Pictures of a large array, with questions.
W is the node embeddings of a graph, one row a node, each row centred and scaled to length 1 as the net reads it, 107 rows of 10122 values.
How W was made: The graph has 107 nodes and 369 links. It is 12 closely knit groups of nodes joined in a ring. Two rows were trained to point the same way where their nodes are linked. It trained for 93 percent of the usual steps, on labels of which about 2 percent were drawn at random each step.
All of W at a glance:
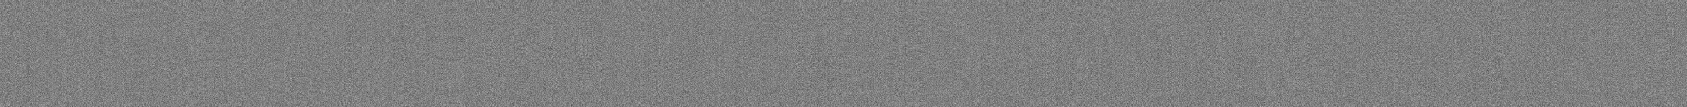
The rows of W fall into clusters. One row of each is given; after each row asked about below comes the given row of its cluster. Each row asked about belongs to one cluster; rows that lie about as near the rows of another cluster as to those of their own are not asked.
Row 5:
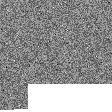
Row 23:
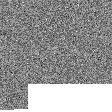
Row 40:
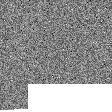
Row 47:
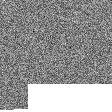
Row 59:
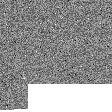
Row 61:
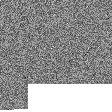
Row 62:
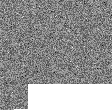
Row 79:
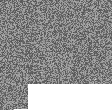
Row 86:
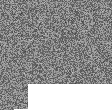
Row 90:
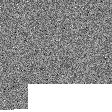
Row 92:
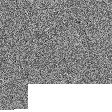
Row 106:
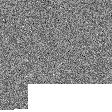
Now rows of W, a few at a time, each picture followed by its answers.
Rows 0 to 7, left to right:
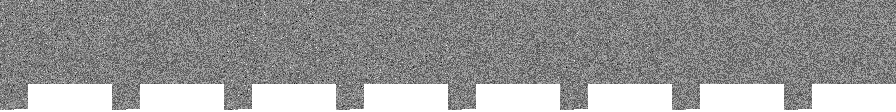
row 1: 92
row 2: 79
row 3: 90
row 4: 79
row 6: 61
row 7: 61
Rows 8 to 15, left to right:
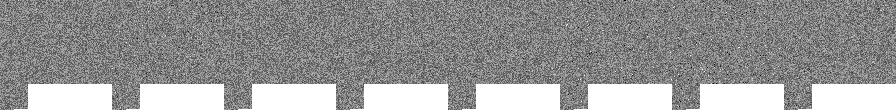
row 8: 62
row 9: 23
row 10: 23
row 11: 92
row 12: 47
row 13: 79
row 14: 5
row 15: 106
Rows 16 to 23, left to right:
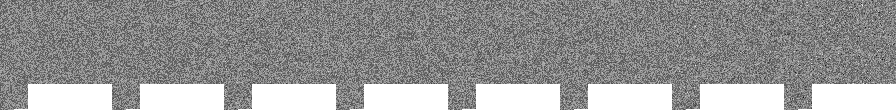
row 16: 40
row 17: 61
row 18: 92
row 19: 86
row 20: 47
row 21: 92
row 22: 106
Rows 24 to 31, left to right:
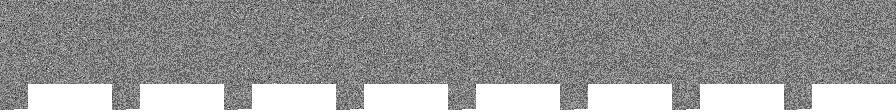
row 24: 62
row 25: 59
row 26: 90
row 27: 92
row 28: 23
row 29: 92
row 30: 106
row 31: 59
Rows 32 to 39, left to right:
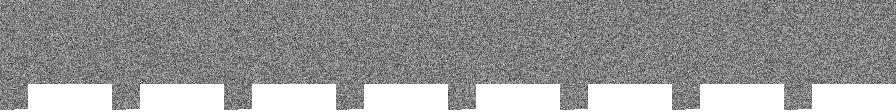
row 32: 5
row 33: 92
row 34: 5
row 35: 62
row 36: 59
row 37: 90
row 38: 106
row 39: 90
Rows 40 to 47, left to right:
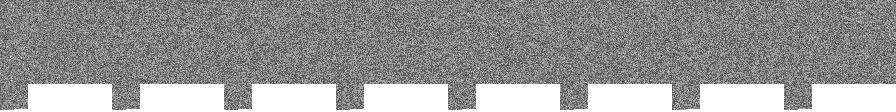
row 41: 90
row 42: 47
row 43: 59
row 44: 61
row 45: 5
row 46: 40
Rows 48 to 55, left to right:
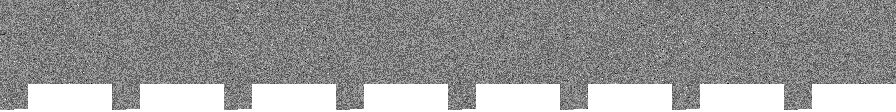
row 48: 23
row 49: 40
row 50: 90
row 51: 59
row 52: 47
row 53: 40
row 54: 40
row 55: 92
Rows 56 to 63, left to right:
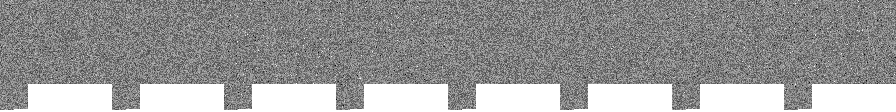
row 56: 86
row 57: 90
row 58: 79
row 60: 23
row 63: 86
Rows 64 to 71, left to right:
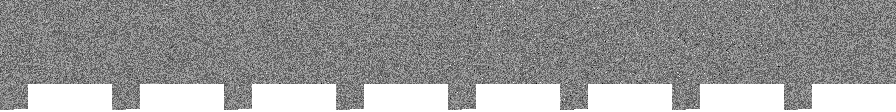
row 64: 79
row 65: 61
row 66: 40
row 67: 62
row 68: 79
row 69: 92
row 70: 5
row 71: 59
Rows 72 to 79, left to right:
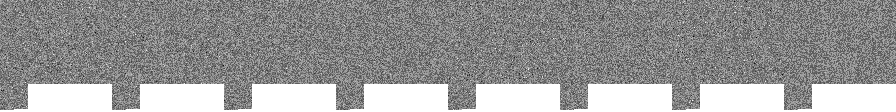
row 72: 5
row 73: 79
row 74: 62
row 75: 61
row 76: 62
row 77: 59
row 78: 86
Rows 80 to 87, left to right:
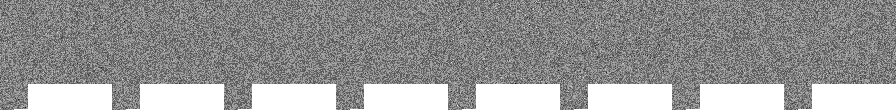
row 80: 86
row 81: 40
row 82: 5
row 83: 47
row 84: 40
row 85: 106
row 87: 47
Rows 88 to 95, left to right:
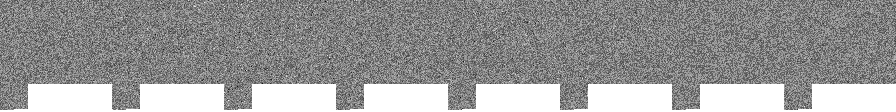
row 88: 40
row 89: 47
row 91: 106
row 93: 92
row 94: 79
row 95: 47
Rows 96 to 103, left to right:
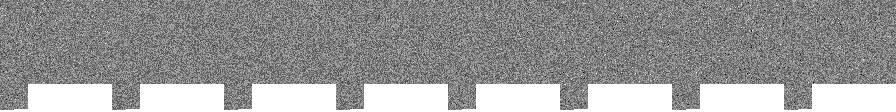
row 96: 61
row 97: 62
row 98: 5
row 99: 62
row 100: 40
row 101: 59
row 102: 23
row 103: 23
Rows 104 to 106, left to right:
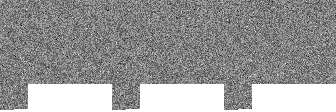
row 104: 5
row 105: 5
